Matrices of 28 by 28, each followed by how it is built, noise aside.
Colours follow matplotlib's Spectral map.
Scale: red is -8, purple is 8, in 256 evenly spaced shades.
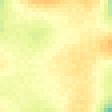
smooth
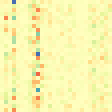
uneven columns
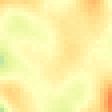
smooth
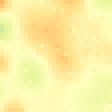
smooth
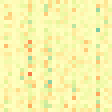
uneven columns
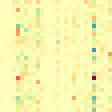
uneven columns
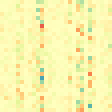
uneven columns
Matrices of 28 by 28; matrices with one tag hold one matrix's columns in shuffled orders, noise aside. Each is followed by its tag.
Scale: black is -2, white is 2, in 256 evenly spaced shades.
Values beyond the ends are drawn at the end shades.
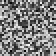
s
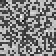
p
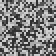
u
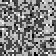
u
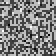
u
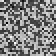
s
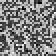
p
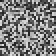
s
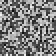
u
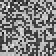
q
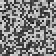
u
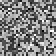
q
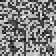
q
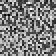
s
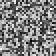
q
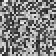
q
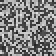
u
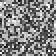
u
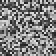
s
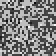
u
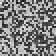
p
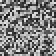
s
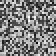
s
